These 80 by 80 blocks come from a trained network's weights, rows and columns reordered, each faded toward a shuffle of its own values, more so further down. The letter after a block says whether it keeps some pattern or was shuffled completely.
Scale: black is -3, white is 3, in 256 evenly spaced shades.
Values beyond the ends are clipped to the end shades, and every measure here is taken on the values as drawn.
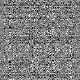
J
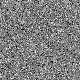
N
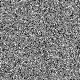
N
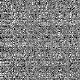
J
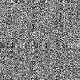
J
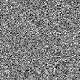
J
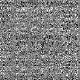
J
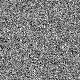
N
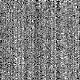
J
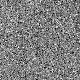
N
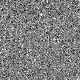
N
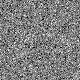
N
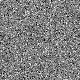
N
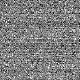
J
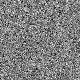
N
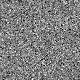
N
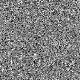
J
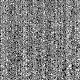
J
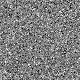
N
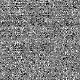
J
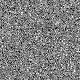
N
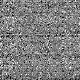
J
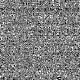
J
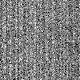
J
